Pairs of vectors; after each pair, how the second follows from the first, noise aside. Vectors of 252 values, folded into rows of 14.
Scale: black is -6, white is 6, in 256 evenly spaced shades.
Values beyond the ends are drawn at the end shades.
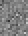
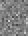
sign-scrambled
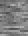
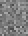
sign-scrambled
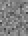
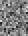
scaled up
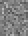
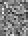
scaled up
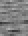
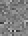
sign-scrambled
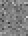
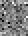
scaled up
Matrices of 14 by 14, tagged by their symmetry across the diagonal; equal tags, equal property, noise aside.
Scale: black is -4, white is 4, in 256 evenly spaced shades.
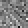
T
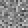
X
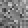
T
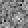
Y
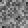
Y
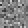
X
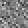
T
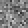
T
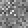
Y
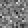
X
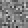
T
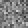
X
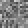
Y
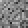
Y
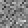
X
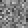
X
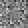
T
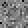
Y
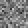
X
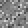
Y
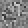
T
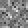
Y
